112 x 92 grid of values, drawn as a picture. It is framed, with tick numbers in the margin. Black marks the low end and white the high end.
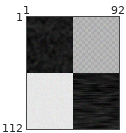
It is made of 2 by 2 panels. Panel 1,1: very low, blotchy, faint in contrast. Panel 1,2: high, checkered, faint in contrast. Panel 2,1: very high, flat. Panel 2,2: very low, streaked across, faint in contrast.
